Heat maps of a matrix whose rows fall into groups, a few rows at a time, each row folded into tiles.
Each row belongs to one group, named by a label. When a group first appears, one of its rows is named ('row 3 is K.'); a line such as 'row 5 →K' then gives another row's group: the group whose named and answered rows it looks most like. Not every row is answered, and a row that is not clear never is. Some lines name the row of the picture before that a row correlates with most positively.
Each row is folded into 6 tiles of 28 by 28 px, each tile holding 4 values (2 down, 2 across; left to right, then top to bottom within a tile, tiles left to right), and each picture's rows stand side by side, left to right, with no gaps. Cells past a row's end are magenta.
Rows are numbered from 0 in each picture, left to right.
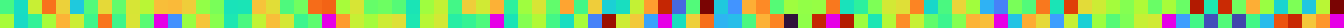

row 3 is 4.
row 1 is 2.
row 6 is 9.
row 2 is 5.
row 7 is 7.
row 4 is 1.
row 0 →4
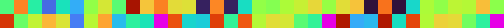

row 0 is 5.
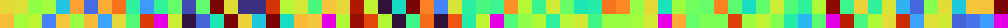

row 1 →4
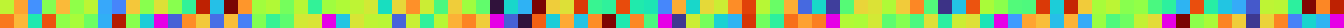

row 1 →9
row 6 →9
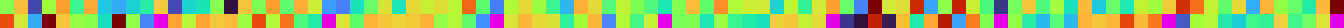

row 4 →7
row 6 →7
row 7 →2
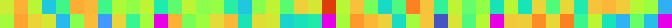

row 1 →5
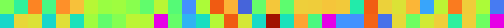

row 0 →9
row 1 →4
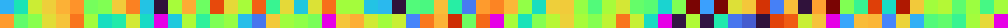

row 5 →9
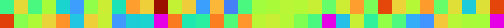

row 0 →5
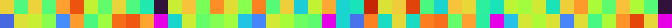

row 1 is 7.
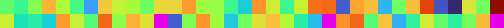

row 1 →2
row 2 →1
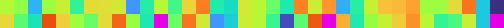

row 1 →1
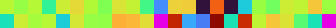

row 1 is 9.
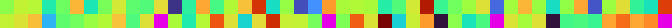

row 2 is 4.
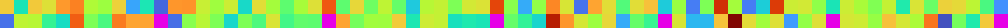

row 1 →2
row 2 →5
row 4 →4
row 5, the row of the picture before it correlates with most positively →2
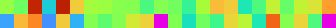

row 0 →9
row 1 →4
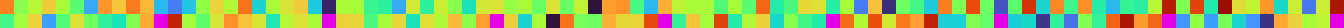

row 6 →7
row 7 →7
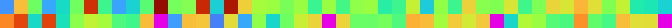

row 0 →1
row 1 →9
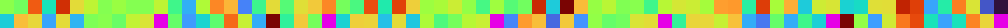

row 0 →9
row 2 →9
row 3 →9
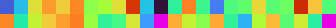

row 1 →5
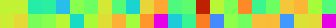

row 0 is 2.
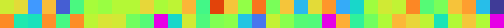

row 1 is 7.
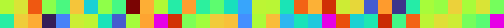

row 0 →1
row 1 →5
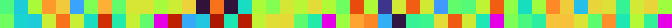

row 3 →4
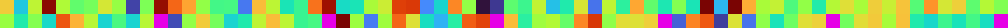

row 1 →2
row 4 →9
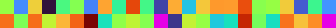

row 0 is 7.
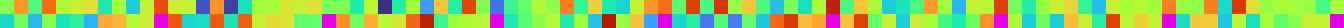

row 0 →7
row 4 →7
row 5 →1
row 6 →4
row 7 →9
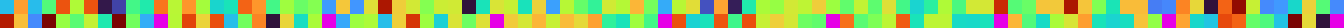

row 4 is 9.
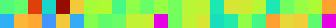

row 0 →9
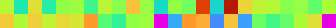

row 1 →9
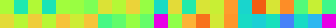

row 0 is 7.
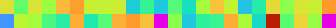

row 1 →4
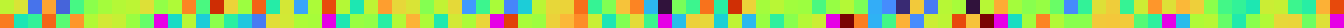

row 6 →2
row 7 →2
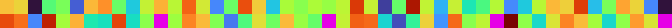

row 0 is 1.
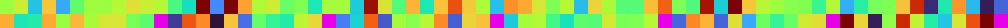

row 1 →9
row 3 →2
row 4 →9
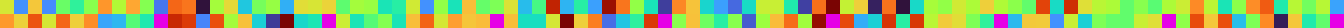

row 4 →2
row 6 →9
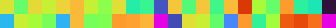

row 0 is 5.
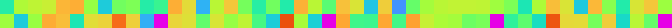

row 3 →4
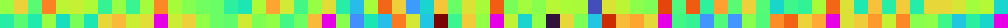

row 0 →7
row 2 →4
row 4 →7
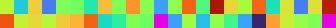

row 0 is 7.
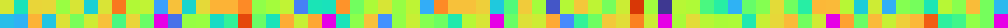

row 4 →2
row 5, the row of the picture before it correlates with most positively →0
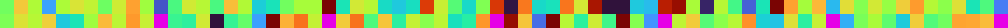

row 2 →1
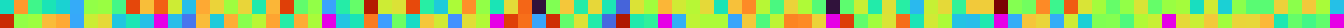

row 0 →5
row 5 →5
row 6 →9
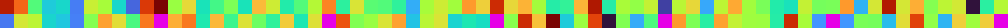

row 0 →2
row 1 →1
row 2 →5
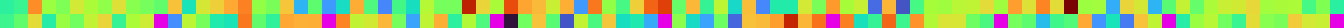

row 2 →5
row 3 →2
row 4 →7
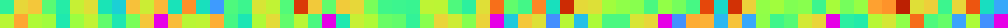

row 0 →1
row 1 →5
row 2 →2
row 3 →9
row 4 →9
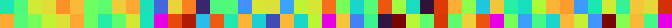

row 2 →4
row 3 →4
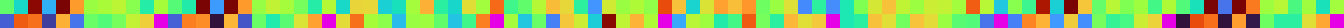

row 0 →9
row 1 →9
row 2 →1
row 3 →4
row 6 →9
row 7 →9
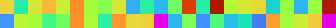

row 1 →7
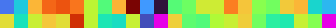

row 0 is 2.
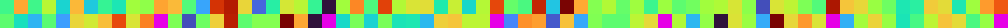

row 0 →7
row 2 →7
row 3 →9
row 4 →4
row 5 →2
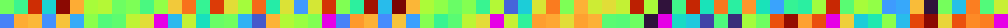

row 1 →7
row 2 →9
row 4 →7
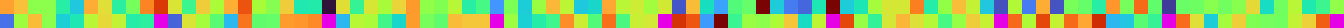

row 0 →2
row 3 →4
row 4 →1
